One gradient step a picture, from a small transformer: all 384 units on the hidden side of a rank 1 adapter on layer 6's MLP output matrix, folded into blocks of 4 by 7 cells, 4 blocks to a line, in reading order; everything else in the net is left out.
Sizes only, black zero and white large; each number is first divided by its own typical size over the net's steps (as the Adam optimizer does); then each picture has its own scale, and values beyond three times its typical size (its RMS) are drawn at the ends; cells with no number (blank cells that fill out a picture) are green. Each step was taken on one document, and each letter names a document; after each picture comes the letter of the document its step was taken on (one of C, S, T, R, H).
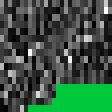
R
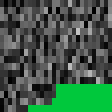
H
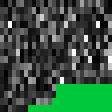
H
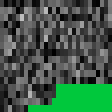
H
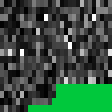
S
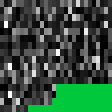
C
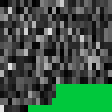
H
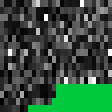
S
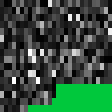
R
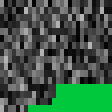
C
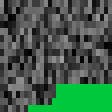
C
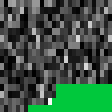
R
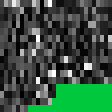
R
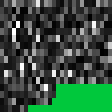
R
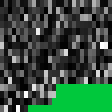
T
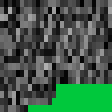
H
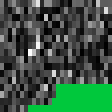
R
